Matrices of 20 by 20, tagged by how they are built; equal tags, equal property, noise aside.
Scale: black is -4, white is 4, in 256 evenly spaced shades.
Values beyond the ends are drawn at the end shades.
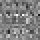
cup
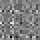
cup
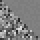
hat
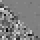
hat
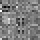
cup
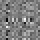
cup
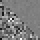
hat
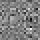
cup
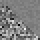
hat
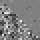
hat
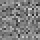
cup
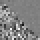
hat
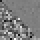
hat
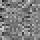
cup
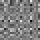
cup
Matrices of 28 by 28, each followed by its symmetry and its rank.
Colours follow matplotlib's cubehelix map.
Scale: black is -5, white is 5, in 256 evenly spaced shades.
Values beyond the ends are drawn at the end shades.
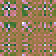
symmetric, rank three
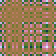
symmetric, rank one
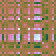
symmetric, rank two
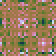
symmetric, rank three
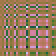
symmetric, rank one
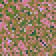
symmetric, full rank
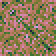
symmetric, full rank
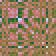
symmetric, rank three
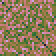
symmetric, full rank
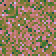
symmetric, full rank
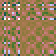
symmetric, rank two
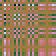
symmetric, rank one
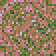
symmetric, full rank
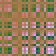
symmetric, rank one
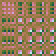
symmetric, rank two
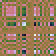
symmetric, rank two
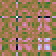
symmetric, rank two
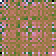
symmetric, rank three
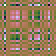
symmetric, rank one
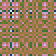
symmetric, rank two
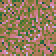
symmetric, full rank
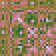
symmetric, rank three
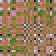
symmetric, rank three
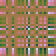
symmetric, rank one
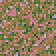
symmetric, full rank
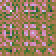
symmetric, rank three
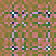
symmetric, rank two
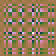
symmetric, rank one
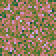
symmetric, full rank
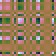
symmetric, rank one
